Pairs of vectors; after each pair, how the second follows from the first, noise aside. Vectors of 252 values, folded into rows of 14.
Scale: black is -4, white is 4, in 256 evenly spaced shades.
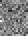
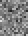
copied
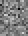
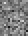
reversed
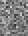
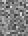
copied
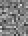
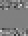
partly zeroed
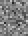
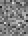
negated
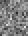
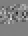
partly zeroed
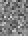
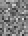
reversed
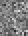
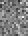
wrapped around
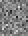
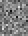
copied
